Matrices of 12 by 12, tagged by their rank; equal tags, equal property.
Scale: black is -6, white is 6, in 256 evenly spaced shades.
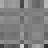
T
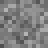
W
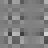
T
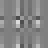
T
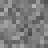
W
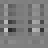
T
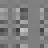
T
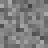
W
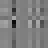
T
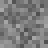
W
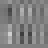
T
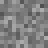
W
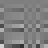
T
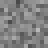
W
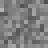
W
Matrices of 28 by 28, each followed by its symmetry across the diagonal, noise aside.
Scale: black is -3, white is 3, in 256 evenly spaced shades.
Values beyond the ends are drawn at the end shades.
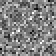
symmetric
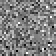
antisymmetric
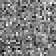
antisymmetric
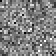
symmetric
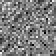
symmetric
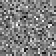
antisymmetric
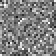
symmetric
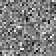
antisymmetric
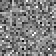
symmetric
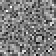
symmetric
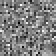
antisymmetric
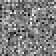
antisymmetric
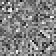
symmetric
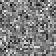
antisymmetric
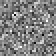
symmetric
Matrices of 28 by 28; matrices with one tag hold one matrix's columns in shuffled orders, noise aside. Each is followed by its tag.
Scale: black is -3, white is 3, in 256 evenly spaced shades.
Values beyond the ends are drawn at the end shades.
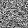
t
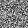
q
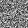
q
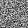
t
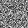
q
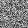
t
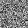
q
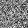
q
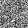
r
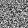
q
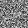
q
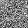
t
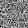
q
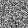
r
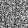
r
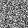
r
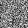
r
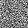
t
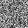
r
